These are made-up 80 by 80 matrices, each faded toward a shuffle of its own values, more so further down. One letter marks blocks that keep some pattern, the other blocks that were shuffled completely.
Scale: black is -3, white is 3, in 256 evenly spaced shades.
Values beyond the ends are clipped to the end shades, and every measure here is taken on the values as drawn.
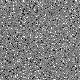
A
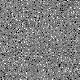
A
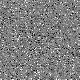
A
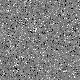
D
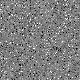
A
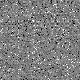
A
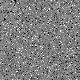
D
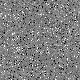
D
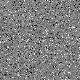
A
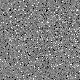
A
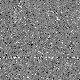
A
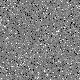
D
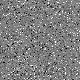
A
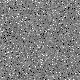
D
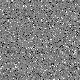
A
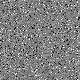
A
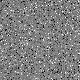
A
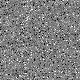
D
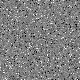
D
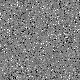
D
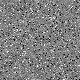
D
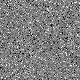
D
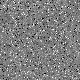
D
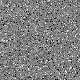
A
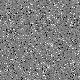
A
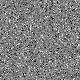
D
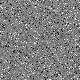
D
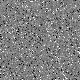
D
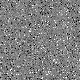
A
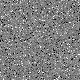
D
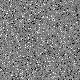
D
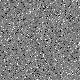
D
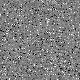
A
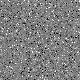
A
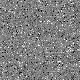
A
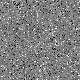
A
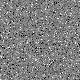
D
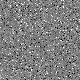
D
